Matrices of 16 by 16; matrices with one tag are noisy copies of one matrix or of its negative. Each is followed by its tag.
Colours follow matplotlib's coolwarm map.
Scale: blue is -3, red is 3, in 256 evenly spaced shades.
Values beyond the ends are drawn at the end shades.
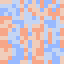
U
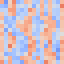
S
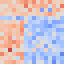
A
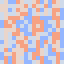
S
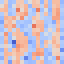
S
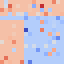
A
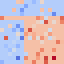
A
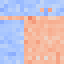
A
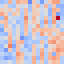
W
